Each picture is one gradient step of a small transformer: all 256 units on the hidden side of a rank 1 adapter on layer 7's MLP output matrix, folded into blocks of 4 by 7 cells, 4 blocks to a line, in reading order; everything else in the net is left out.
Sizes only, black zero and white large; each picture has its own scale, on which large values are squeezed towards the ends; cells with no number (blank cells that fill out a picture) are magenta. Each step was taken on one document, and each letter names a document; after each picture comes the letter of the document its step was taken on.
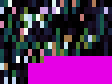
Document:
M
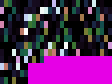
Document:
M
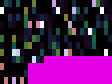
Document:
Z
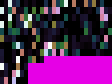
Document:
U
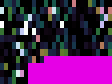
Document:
U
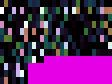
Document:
M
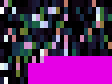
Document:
M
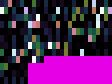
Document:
Z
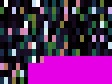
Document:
M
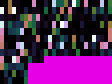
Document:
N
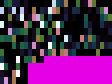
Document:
U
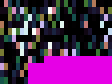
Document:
U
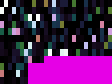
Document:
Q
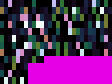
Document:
Z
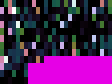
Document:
N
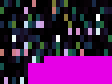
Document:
Z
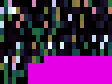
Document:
N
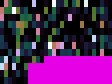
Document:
N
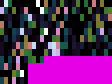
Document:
M
